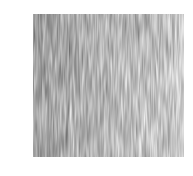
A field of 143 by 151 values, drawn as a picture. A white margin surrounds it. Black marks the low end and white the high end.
On average the colour sits 70% of the way up the scale. Streaks run downward. The histogram is bell-shaped. There is an overall slope up to the right.
